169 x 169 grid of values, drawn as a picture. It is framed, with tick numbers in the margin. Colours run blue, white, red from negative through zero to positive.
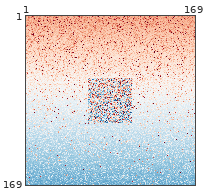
An odd patch, rougher than its surroundings, sits in the centre. No single row or column stands out from its neighbours. The texture is fine-grained noise. There are no regular stripes. Values change most from cell to cell in the centre. Values rise toward the top.
